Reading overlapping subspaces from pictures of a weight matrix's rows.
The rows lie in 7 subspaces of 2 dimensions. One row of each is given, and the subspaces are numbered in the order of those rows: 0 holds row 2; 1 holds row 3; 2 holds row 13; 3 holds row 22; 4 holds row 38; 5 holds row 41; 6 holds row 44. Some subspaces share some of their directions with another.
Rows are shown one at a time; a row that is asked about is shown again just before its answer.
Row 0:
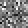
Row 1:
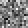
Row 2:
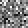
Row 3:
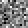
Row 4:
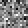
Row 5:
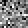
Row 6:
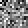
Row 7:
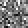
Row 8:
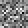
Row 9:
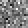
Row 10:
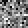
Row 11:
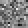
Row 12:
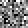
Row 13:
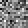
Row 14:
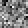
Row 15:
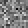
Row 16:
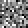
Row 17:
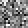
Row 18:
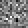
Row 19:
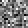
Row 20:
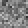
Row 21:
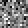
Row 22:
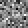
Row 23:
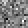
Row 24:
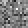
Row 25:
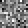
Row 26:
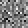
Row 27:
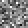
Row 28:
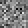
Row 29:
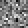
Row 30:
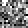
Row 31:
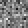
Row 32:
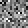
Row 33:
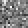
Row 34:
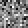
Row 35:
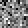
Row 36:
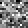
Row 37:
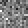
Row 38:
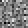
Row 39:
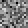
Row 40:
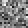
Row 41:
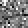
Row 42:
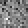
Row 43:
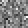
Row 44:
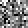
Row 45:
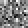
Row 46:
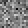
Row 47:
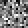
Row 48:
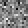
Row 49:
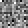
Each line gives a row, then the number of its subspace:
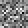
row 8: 6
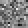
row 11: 0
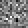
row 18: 2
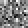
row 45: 2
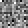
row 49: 4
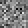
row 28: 6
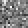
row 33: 5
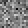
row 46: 6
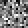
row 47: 2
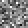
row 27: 1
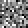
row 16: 5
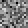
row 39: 1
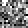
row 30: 3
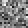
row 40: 3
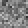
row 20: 3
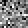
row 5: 5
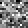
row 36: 3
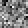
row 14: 3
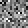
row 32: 0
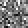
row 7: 1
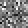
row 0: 1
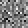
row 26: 0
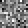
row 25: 4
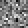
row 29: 2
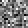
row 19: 4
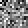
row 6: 2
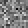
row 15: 6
